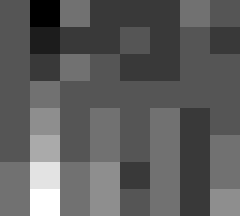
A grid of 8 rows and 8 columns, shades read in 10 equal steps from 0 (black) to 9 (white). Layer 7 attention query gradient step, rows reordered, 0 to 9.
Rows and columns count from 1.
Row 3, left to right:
3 2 4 3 2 2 3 3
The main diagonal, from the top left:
3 1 4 3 3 4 2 5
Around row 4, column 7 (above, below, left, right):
3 2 3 3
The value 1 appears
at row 2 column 2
